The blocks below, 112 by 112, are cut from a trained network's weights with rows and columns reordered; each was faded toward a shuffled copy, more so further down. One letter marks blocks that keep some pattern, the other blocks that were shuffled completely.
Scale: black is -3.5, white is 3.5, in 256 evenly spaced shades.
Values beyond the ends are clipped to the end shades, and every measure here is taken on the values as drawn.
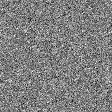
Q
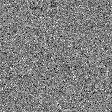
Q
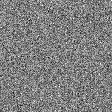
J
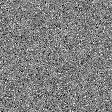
Q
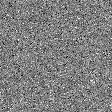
Q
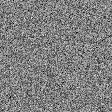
Q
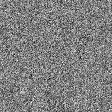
J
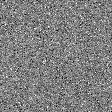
Q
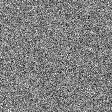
Q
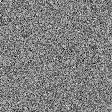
Q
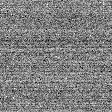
J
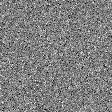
Q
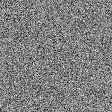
Q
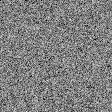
Q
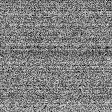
J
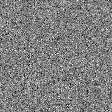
J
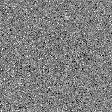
J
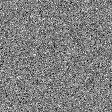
Q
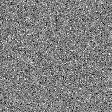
J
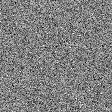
Q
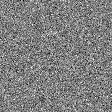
Q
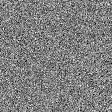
Q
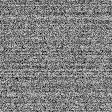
J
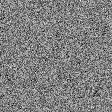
Q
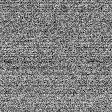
J
